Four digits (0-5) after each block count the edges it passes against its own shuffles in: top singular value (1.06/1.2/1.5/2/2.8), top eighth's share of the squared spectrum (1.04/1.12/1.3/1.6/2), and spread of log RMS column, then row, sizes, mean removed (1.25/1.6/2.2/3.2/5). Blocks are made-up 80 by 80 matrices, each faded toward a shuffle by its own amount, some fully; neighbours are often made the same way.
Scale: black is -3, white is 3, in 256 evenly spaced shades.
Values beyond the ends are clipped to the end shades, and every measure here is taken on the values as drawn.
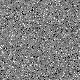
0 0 0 0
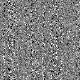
1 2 3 0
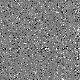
2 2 2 1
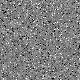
0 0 1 0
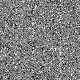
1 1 1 0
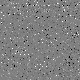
2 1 0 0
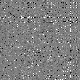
4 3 2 2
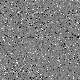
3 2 0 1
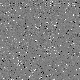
2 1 0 0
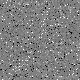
2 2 0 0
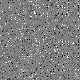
3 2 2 1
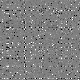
4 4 2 2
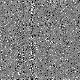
1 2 2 1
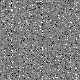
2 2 2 1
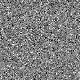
3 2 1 1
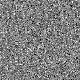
3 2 1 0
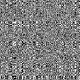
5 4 3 3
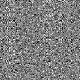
4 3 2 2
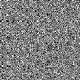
4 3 2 1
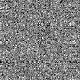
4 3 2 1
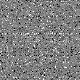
3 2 1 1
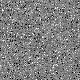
3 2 1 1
